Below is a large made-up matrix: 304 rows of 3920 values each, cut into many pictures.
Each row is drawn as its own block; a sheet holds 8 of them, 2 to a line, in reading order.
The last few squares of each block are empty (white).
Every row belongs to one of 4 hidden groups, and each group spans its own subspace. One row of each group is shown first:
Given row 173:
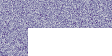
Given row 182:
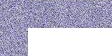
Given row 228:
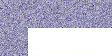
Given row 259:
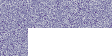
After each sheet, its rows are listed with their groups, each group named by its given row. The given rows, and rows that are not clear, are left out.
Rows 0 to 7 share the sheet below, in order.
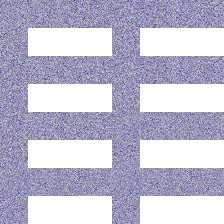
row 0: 259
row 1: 182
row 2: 182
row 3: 182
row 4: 182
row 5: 228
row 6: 259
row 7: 259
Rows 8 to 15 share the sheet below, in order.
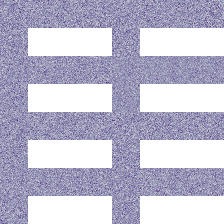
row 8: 182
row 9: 173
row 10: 259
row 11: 182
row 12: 182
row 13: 228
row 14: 173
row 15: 182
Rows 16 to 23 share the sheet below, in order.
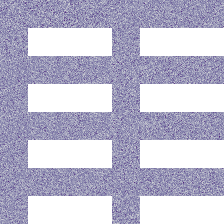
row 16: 182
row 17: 228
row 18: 259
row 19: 228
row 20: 259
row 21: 228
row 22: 228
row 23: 173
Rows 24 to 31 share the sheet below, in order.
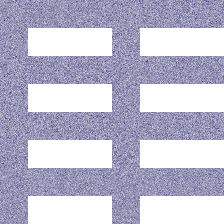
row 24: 182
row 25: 259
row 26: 182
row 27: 173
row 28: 228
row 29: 173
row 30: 182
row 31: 182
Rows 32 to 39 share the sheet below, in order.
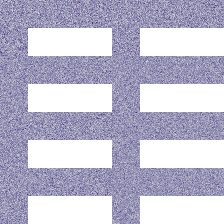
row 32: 173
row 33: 228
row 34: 182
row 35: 173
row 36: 182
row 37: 173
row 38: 228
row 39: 173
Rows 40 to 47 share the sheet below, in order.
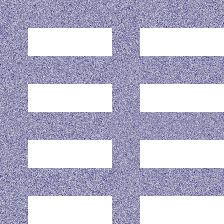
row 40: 173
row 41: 182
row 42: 228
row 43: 259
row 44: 228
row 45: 173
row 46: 228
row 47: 259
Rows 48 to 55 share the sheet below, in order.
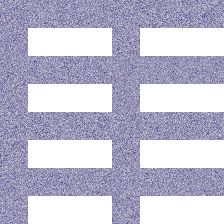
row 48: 182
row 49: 182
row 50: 173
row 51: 182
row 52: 173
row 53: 259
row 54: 228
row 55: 173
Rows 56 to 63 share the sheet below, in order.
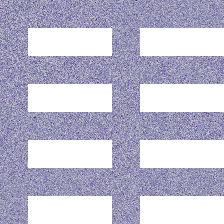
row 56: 228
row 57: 173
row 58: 173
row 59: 228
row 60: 173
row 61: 259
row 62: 182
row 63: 182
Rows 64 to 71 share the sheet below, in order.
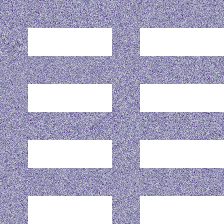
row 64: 173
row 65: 228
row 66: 182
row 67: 173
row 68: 182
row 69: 259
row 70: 182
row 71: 259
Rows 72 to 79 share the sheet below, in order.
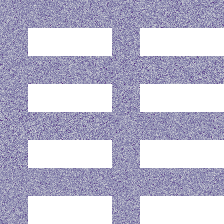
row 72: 173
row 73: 182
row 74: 228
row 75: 182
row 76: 228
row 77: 182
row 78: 173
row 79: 228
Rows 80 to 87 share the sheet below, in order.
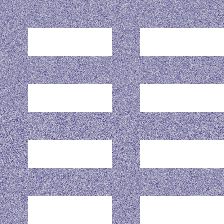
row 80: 173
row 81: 182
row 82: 259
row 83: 259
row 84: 182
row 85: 182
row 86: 259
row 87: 259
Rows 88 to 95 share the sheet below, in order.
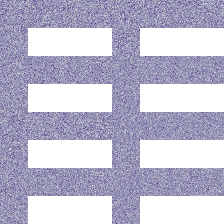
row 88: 259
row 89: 228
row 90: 182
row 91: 182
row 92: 182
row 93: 228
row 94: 228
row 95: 259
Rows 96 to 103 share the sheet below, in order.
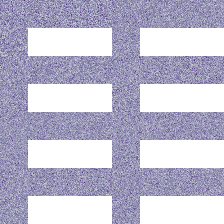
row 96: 173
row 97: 228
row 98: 228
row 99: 259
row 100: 182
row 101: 228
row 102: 259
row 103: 259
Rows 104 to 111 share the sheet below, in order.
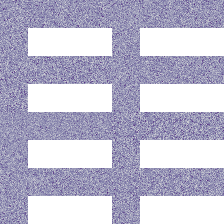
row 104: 182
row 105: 259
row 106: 228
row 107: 173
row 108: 173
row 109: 259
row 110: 228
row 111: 259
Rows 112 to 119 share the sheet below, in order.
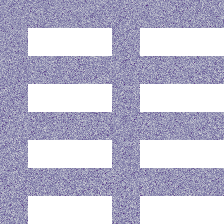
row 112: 182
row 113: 173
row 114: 259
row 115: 182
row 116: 259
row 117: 182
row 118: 182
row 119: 228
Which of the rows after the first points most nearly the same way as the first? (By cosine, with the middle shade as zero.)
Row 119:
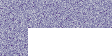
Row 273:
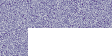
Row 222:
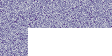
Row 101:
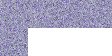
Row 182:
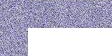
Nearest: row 101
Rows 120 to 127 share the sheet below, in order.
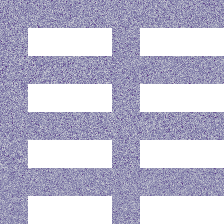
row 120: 228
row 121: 228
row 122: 259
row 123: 228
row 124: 173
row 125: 228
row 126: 182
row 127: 228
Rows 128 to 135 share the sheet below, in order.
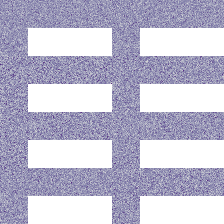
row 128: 173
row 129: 228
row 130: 228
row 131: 173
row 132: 228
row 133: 228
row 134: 173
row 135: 259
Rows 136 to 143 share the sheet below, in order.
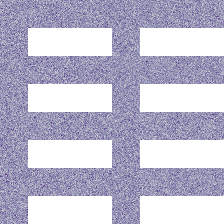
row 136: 228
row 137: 173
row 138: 182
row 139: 173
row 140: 173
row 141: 182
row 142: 228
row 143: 182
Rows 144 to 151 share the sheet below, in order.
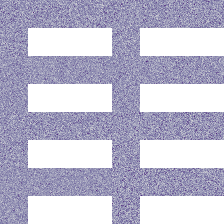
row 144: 228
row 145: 259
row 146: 182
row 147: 173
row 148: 182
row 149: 259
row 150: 173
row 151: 228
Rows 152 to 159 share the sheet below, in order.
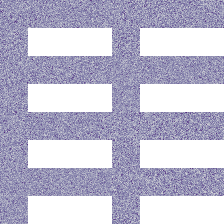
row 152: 228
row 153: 228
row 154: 228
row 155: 182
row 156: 182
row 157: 259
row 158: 173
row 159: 228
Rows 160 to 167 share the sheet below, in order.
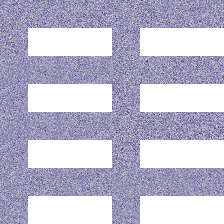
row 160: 182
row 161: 182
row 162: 259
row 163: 173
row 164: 259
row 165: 182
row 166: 182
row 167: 182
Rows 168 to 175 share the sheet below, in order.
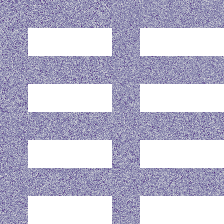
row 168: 173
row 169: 259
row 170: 173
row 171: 173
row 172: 259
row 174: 228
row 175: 228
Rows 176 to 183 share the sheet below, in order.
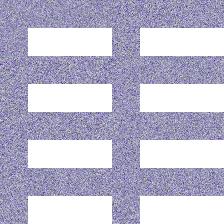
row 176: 228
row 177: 228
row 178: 228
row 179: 228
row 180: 228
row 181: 259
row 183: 173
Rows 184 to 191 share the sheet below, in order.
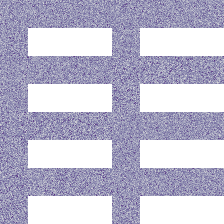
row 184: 228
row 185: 182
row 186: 259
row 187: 228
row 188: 259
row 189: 259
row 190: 182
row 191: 228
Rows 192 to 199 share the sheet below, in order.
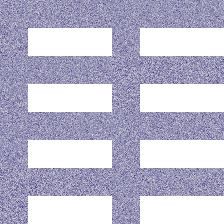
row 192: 173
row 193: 173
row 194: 173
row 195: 228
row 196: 173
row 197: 173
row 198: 228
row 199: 182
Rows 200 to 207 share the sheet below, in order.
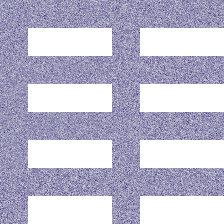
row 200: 259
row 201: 182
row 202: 228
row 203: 228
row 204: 182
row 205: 259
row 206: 259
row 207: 228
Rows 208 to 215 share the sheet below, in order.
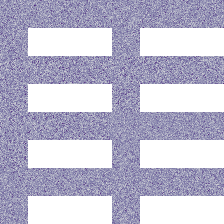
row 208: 173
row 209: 182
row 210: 228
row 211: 228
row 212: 228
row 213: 173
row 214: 182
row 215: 173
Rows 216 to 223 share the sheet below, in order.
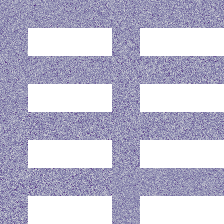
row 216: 173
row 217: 173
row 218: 228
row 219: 228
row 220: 182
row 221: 228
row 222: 228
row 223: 182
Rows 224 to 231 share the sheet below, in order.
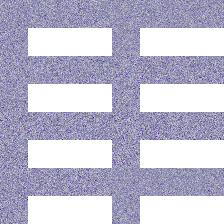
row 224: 259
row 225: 182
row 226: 228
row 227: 182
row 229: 182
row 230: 259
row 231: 173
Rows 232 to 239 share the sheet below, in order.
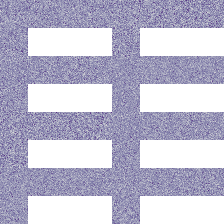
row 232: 228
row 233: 259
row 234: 259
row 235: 182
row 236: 228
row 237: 259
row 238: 182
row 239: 173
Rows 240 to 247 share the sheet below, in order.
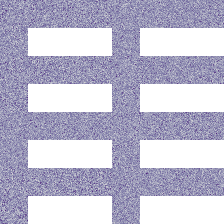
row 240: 259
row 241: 182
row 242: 228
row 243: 182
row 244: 182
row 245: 259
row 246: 173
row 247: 173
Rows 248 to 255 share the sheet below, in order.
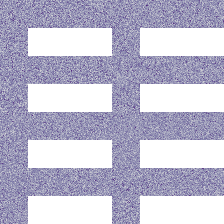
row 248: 228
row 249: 173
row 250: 173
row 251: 228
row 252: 228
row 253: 259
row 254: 259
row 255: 228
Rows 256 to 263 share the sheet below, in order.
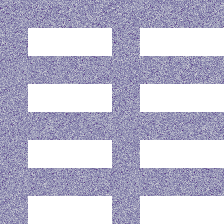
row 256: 228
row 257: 228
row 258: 259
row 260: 228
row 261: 182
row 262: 259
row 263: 259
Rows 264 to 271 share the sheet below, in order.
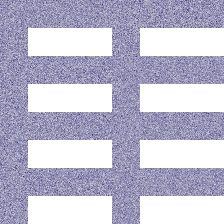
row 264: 228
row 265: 259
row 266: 182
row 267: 173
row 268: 173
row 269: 259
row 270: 182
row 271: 182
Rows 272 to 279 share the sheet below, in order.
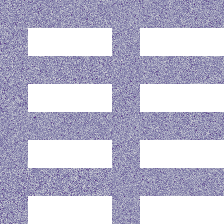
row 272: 173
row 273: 259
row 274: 173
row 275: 259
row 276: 173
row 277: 259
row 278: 259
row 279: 182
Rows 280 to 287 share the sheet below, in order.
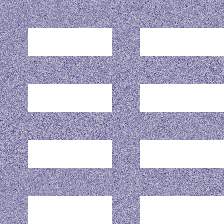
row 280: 259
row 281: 228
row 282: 173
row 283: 173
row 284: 228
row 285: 228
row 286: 228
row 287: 259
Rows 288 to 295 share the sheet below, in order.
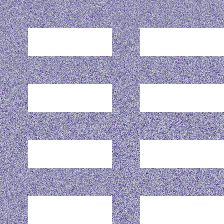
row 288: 182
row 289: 173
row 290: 173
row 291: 173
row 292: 182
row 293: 228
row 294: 228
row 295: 173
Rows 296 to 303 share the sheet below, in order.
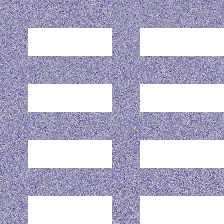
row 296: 228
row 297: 259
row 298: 228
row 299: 228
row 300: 259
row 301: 259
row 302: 228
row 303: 173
